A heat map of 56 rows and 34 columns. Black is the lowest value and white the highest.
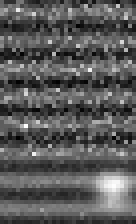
Horizontal stripes repeat 8 times down the table. A horizontal seam about 70% of the way down splits the table, and the bottom part is calmer. A single bump stands in the bottom right. The ninth with the highest average is the bottom right.
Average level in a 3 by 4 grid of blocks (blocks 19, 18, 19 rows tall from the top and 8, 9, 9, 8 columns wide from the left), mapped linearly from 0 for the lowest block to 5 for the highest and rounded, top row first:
1111 / 0000 / 1125
